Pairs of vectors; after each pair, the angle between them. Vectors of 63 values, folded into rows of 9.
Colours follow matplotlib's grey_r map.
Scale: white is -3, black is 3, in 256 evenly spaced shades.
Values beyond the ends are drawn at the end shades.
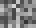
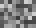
orthogonal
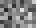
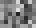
orthogonal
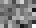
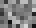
partly opposed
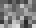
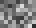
orthogonal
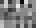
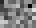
partly aligned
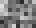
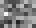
partly aligned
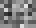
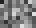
partly aligned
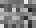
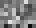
partly aligned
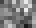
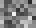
partly opposed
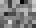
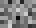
partly aligned
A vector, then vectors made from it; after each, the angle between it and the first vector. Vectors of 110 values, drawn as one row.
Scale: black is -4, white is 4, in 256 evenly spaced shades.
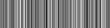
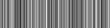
nearly opposite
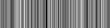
nearly parallel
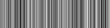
nearly opposite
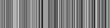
partly opposed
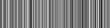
orthogonal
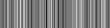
nearly parallel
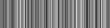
nearly parallel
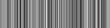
nearly opposite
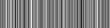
partly opposed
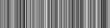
nearly opposite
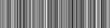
nearly opposite
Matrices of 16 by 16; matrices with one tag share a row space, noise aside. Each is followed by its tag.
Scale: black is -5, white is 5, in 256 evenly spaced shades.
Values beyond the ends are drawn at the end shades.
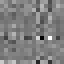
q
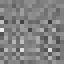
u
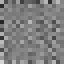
u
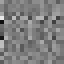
u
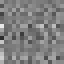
u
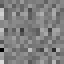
u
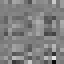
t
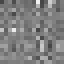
q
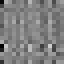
u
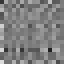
u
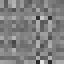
q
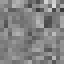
t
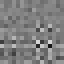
q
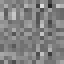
q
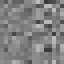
t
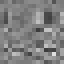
t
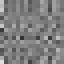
u
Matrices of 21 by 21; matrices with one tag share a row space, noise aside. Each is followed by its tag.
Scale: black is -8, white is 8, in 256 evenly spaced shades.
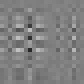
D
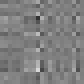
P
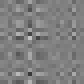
D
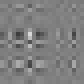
D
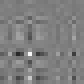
D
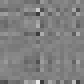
P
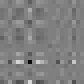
D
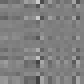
P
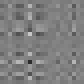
D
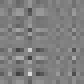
D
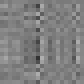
P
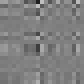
P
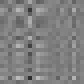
D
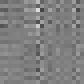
P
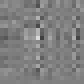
P
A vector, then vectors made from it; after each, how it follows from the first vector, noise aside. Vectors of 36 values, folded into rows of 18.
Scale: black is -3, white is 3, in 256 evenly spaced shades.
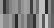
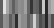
sign-scrambled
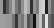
copied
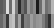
reversed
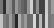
sign-scrambled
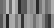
reversed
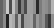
reversed
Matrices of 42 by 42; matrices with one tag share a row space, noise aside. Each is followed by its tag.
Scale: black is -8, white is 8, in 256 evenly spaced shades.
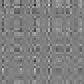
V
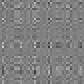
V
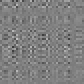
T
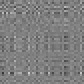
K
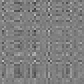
V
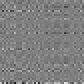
K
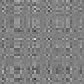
V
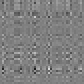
V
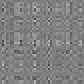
V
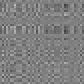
K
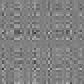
V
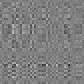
T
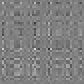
V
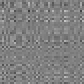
K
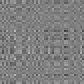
K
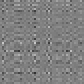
V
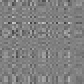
T
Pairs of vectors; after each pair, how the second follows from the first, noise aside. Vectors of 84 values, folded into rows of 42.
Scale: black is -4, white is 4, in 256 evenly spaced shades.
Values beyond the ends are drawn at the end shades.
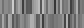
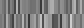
reversed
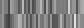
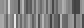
reversed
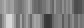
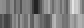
reversed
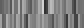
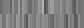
shrunk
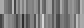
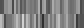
negated
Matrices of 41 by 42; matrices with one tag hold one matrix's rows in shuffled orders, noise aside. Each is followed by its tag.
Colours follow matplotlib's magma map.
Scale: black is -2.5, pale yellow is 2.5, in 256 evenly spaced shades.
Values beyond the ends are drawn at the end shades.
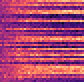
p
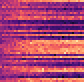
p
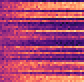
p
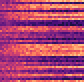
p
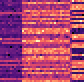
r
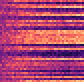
p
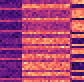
r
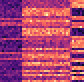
r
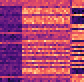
r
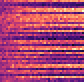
p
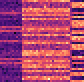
r
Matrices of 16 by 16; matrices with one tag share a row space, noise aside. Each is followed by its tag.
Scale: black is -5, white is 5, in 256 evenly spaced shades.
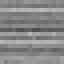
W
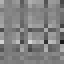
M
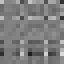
M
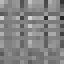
M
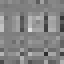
M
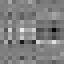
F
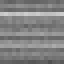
W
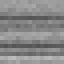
W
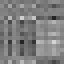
F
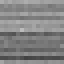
W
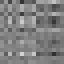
F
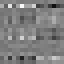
F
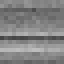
W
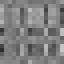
M
